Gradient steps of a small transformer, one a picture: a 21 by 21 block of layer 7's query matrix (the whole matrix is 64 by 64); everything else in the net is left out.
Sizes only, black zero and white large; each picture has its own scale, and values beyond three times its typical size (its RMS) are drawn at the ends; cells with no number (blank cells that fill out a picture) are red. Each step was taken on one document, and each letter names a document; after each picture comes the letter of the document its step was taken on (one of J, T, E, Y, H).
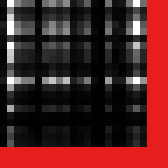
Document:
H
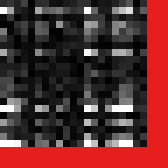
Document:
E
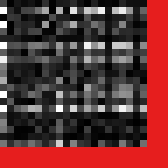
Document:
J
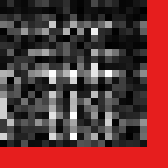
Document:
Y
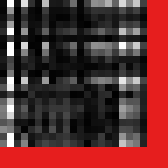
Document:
H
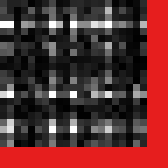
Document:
Y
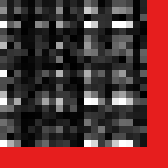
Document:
E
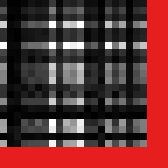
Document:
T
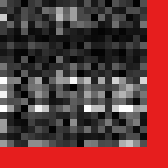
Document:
J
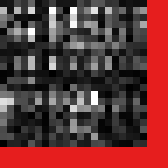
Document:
Y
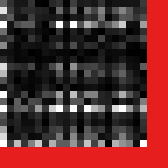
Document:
J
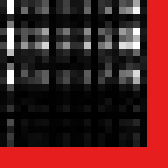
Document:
H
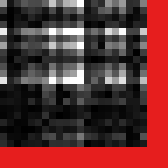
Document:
T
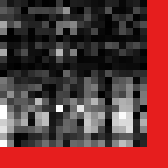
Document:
J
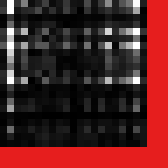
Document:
H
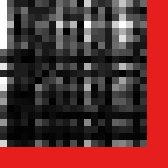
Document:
J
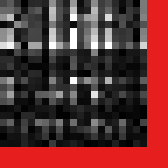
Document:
Y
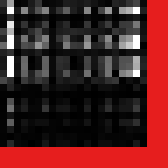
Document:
H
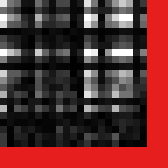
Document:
E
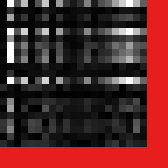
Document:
H
